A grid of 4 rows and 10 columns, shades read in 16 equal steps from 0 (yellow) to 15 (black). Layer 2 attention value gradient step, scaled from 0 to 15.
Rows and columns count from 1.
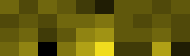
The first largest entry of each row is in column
6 1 3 3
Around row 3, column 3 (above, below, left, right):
10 15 8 9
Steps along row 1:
up down up up up down same up down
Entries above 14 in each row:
0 0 0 1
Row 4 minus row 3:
-1 -2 4 -2 -2 -5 2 2 -4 3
